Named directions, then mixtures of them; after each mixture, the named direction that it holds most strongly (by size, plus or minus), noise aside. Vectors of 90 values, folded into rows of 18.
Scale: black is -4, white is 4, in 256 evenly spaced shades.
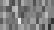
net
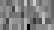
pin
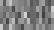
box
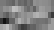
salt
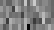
pin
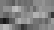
salt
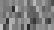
pin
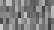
box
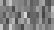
box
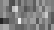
net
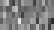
net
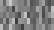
box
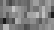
salt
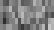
net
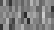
box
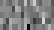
pin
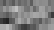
salt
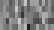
pin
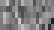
net
